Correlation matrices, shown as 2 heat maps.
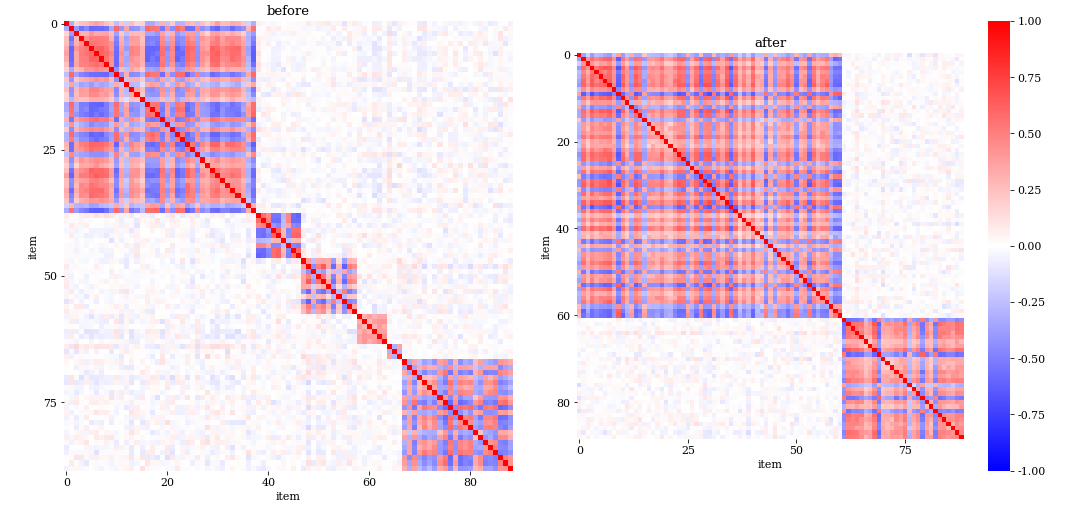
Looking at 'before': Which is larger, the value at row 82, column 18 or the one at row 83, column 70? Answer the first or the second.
the second
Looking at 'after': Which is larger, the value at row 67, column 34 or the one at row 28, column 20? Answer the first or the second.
the first
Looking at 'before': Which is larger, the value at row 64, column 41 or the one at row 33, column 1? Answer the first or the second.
the first
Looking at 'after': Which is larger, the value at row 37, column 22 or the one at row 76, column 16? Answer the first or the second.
the first
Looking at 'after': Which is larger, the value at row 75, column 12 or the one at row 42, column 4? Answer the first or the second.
the second
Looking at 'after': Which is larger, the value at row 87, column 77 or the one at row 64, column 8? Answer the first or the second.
the first
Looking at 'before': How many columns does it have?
89
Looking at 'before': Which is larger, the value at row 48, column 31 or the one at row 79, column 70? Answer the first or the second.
the second
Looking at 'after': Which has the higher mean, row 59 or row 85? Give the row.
85
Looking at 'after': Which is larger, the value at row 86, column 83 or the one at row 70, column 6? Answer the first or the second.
the first
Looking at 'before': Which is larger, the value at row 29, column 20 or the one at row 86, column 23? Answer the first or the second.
the second
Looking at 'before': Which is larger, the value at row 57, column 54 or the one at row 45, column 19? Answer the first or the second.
the first
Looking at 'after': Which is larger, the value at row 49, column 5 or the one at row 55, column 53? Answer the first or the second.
the first
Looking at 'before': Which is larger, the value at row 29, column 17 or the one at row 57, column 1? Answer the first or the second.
the second
